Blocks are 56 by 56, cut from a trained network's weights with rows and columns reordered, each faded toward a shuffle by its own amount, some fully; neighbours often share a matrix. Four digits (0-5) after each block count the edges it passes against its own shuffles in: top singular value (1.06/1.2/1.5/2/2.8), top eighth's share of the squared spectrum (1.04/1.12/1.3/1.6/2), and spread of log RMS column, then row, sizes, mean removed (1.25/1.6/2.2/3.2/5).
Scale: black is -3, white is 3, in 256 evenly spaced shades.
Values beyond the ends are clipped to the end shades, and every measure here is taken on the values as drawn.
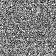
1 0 0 0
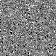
1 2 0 0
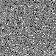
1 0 0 0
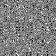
3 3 1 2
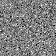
1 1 0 0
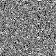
2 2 1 0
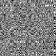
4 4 2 2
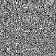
3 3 1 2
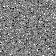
0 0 0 0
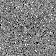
0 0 0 0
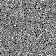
0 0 0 0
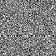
3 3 1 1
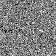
1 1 0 0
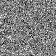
2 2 0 0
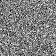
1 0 0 0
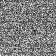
1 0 0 0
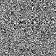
3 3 1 1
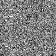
2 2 0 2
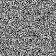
2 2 0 1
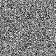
1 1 0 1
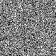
1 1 0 0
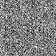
2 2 0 1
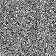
1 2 0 1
